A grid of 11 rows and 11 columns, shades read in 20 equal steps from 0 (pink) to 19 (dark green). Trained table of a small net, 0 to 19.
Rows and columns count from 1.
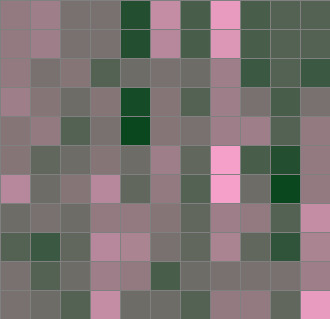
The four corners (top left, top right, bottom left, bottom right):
8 13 10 1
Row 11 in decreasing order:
13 13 12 11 11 11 10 8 8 4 1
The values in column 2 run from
7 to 15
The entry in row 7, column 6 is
8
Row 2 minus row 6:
-1 -5 -1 1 6 -2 2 2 0 -4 5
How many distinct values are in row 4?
7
